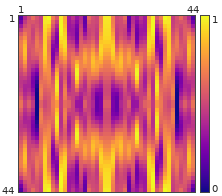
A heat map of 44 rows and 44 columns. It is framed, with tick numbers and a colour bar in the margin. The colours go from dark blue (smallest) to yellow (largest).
Streaks run downward. Its left and right halves mirror each other, and so do its top and bottom. No overall slope runs across the table.
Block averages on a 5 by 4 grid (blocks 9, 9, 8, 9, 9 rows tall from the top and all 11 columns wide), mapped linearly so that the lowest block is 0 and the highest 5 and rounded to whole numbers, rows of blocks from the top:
4334 | 3553 | 2002 | 3553 | 4334
